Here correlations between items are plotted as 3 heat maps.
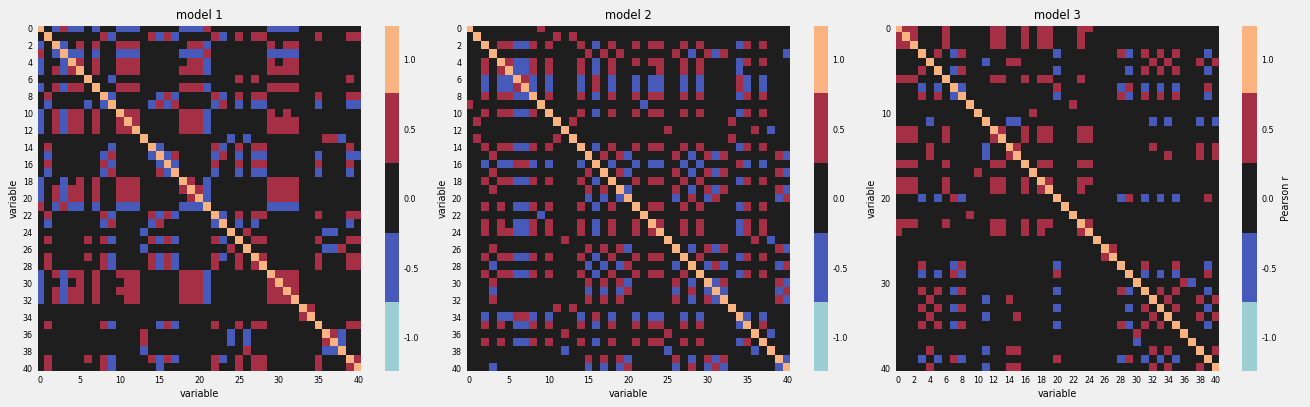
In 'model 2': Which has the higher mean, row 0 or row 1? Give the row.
1
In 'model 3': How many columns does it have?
41
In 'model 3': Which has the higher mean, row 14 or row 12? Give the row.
12
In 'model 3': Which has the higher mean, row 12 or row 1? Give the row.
12
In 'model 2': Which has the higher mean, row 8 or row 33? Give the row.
8
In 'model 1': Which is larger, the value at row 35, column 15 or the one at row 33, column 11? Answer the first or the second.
the second
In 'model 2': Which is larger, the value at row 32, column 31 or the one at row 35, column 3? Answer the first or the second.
the second
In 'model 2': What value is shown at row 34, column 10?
-0.5
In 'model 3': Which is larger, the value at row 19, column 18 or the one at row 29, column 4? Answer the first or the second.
the first
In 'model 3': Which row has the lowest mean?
11
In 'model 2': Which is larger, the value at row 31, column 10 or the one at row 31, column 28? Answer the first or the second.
the second
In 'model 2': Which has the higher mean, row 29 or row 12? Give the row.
29
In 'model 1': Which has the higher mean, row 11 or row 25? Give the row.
11
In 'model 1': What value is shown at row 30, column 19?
0.5
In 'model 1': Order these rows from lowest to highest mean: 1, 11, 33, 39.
33, 1, 39, 11
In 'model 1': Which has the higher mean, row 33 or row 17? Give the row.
33
